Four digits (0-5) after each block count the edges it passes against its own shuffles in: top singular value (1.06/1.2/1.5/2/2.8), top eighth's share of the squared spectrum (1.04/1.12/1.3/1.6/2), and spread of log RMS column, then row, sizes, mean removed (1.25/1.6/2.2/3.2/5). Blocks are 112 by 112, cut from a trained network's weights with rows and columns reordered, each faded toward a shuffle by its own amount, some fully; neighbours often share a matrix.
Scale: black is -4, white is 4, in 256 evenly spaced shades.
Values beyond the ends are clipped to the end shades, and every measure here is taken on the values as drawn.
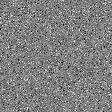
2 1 0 0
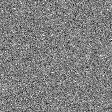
0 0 0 0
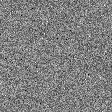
0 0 0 0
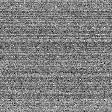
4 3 1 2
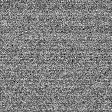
3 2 0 0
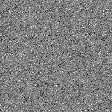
3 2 0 2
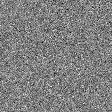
0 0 0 0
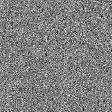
2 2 1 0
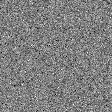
0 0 0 0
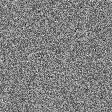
0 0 0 0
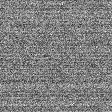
3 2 0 0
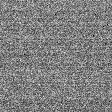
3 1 0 0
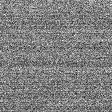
3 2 0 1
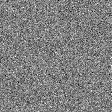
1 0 0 0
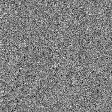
2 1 0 1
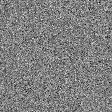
1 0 0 0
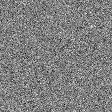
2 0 0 0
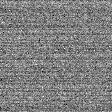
4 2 1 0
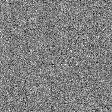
2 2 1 1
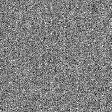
2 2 1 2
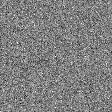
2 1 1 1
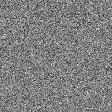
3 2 0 0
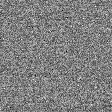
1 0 0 0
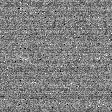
3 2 1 0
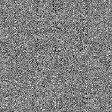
3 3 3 1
